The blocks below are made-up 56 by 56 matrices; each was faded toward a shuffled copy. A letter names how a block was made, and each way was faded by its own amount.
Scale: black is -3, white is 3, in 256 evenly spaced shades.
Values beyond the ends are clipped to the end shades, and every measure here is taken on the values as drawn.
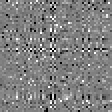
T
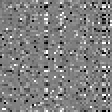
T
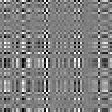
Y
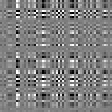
Y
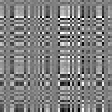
Y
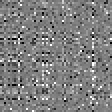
T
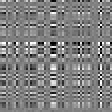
Y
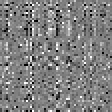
T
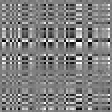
Y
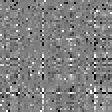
T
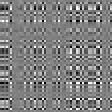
Y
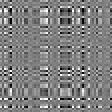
Y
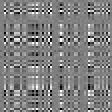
Y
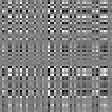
Y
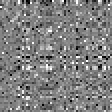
T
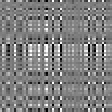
Y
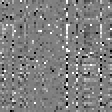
T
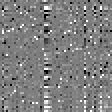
T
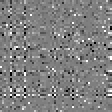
T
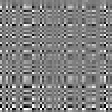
Y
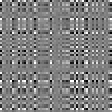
Y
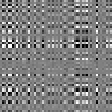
Y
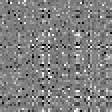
T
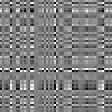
Y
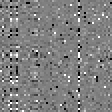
T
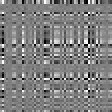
Y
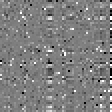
T
